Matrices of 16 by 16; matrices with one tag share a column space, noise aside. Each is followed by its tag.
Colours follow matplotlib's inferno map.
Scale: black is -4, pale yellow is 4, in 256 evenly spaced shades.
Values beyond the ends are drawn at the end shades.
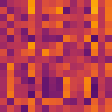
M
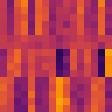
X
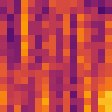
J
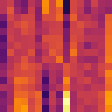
J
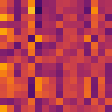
M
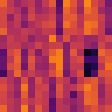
X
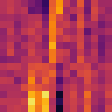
J
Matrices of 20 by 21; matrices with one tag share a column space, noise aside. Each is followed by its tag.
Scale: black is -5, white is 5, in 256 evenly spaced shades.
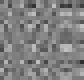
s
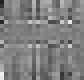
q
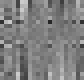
q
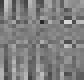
q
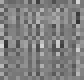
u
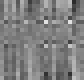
q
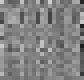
u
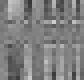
q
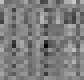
u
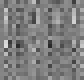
u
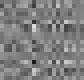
s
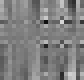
q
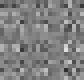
s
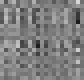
u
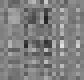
u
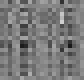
u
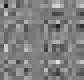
s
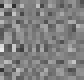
s
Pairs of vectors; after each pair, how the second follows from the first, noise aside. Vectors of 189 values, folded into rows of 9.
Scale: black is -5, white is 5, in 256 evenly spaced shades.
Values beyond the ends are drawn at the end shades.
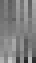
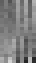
copied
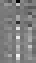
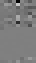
partly zeroed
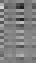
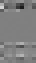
partly zeroed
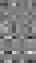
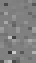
partly zeroed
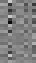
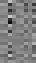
copied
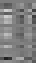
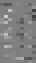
partly zeroed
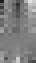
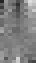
copied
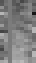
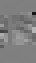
partly zeroed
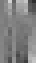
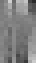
copied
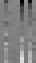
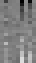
copied
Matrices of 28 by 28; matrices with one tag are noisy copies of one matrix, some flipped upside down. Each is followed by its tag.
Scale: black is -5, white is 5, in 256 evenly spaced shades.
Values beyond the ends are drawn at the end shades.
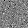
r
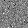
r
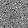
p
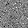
p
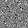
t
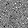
p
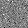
r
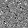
t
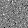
r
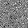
p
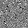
t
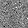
p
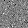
r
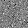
r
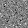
t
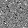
t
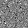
t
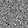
p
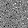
p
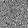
p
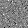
r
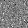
r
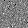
r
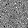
p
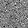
p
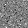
t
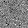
p
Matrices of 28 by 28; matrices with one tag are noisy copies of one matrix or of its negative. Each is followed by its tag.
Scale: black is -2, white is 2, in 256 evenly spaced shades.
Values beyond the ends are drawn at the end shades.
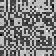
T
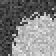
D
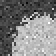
D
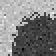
D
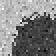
D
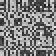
T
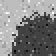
D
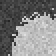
D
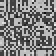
T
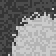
D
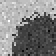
D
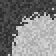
D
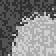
D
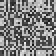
T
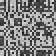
T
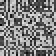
T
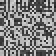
T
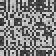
T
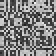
T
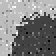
D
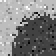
D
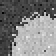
D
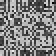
T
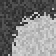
D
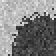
D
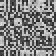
T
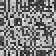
T
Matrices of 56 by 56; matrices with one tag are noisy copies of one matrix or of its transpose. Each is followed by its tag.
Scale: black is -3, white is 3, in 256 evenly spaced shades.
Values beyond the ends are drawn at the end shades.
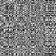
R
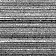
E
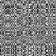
R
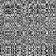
R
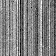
E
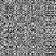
R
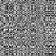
R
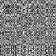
R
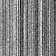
E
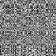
R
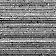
E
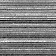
E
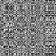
R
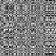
R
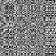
R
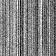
E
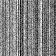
E
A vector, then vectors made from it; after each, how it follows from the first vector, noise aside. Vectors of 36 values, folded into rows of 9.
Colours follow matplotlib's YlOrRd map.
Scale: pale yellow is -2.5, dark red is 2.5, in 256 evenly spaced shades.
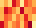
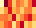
reversed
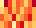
reversed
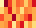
reversed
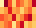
reversed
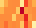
partly zeroed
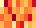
reversed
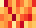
reversed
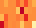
partly zeroed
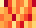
reversed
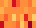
partly zeroed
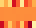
partly zeroed
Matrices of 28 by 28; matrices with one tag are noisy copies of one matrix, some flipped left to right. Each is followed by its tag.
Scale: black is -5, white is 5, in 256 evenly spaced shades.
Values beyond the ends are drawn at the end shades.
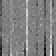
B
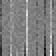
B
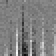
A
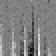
A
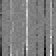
B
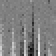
A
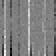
B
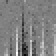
A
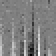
A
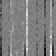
B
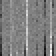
B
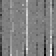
B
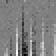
A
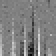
A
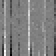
B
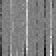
B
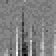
A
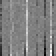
B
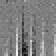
A
